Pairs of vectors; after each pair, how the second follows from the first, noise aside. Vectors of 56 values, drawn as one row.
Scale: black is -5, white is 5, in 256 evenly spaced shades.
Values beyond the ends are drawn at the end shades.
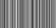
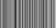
wrapped around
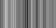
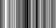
scaled up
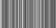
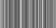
wrapped around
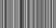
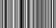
scaled up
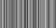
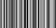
scaled up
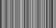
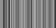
reversed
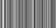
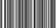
scaled up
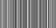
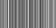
reversed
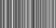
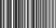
scaled up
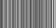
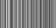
wrapped around
